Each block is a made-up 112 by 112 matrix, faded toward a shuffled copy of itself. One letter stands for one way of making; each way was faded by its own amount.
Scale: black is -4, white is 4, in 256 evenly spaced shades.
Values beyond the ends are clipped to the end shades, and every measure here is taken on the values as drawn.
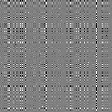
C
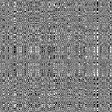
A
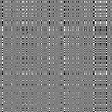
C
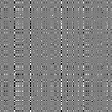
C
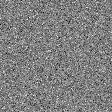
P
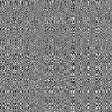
A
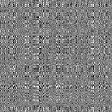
A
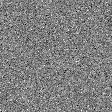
P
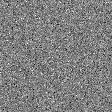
P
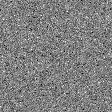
P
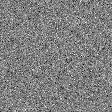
P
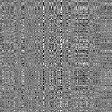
A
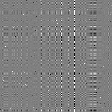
C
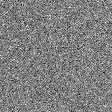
P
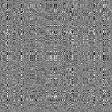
A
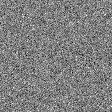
P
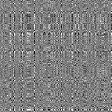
A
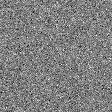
P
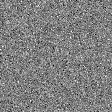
P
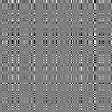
C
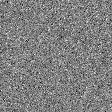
P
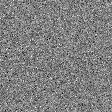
P
